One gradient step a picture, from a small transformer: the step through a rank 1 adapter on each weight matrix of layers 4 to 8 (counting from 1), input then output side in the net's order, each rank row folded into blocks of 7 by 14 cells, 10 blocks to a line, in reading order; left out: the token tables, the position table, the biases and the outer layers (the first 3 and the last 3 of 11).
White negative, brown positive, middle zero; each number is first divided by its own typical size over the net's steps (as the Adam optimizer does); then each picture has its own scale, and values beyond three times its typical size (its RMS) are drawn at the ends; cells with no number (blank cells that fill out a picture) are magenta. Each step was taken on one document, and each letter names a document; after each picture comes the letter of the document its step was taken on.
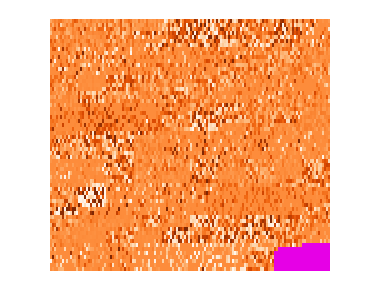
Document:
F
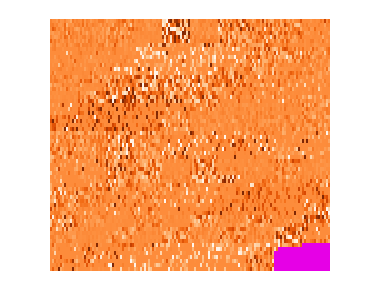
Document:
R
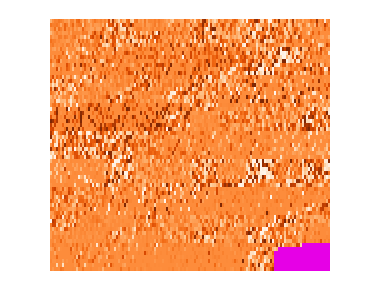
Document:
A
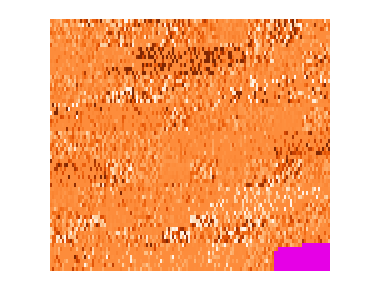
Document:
A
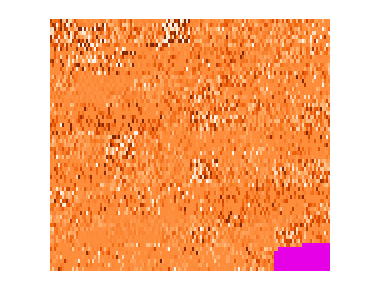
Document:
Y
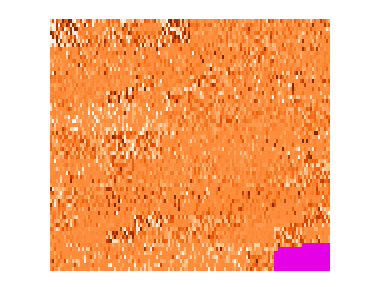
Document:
R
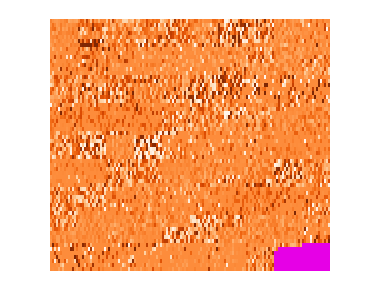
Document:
A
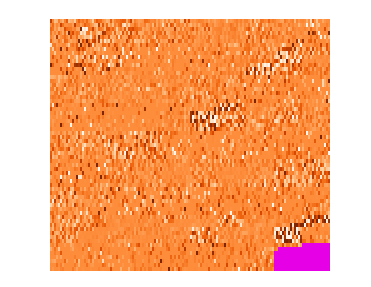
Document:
Y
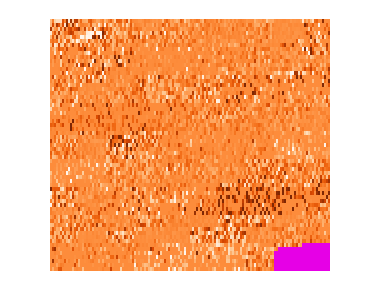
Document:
Y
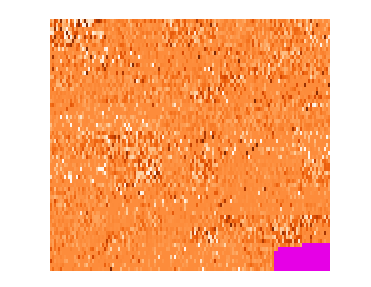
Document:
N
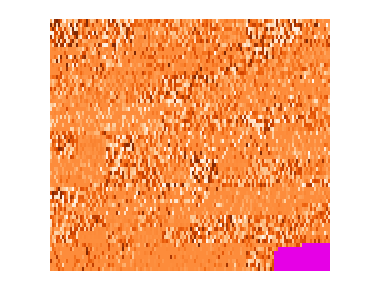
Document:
A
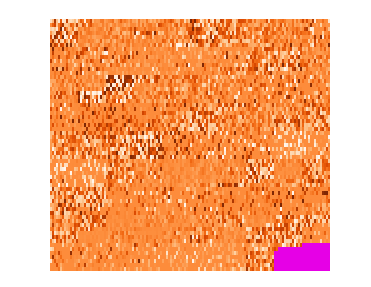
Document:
F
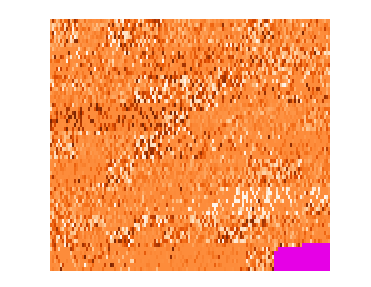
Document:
A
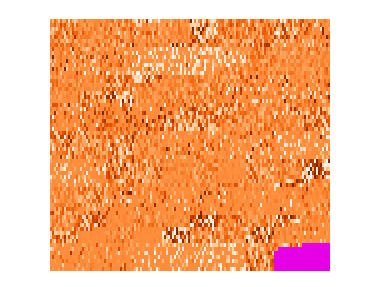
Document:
F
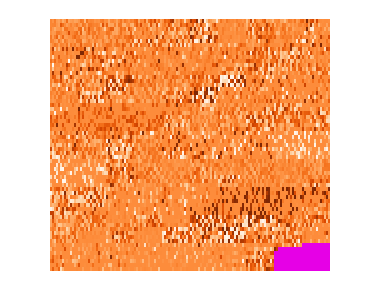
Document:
F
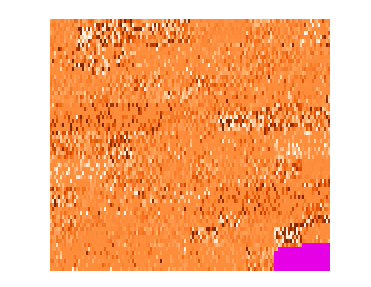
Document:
Y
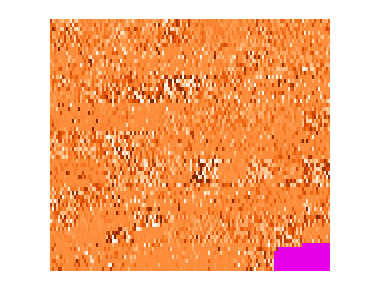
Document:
R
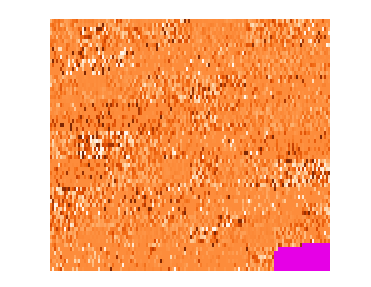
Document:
Y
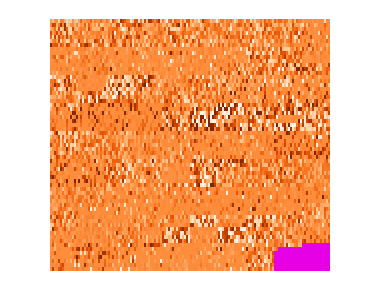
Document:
A
